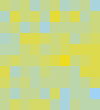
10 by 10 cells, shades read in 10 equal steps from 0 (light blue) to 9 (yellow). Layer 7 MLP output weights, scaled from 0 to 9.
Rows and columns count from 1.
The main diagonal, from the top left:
5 7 2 7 4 7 4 3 3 3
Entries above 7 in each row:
0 1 0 0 0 1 0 0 0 0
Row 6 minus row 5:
2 3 0 -1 2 2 3 -2 -1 0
